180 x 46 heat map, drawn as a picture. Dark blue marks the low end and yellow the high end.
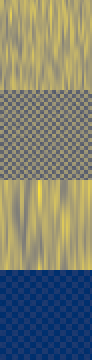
The table splits into 4 rows of 1 panel. Panel 1,1: high, streaked downward. Panel 2,1: middling, checkered, strong in contrast. Panel 3,1: high, streaked downward. Panel 4,1: very low, checkered, faint in contrast.
